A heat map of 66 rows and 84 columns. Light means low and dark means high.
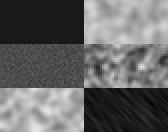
The table splits into 3 rows of 2 panels. Panel 1,1: very high, flat. Panel 1,2: low, blotchy. Panel 2,1: high, fine-grained, faint in contrast. Panel 2,2: middling, blotchy, strong in contrast. Panel 3,1: low, blotchy. Panel 3,2: very high, slanting down to the right, faint in contrast.
